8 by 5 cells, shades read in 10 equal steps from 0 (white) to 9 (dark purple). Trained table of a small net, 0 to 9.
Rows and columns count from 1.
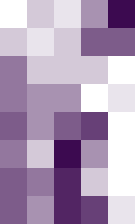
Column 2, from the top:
2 1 2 4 4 2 5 4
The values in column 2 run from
1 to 5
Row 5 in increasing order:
0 4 6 6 7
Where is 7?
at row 5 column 4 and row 8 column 4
